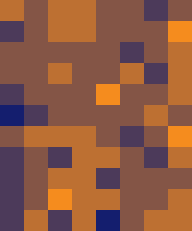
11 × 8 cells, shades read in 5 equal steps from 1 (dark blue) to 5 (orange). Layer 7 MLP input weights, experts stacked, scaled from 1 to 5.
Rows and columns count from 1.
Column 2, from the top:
3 3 3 3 3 2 4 3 3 3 4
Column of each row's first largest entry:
1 8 8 3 5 7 8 4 3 3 2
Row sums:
26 27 24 26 26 22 28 24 24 28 24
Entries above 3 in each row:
3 3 1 3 2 1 4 3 2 4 4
